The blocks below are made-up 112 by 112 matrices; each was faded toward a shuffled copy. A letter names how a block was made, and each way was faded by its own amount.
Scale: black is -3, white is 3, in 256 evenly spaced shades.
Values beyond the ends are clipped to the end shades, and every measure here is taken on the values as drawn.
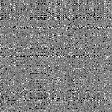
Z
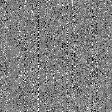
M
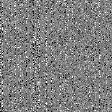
M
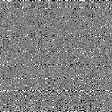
Z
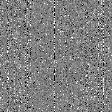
M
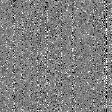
M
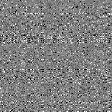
Z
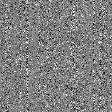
M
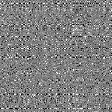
Z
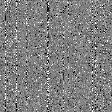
M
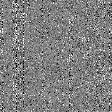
M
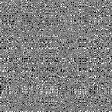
Z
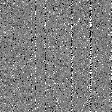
M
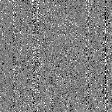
M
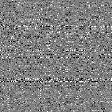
Z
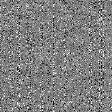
M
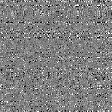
Z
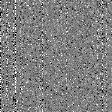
M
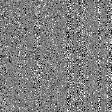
M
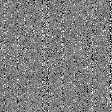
M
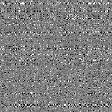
Z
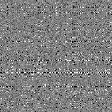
Z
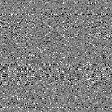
Z
